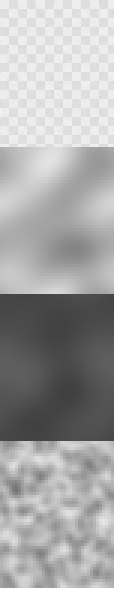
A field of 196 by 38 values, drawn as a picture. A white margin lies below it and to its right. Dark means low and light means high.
It is made of 4 by 1 panels. Panel 1,1: very high, checkered, faint in contrast. Panel 2,1: high, smooth. Panel 3,1: low, smooth, faint in contrast. Panel 4,1: high, blotchy.
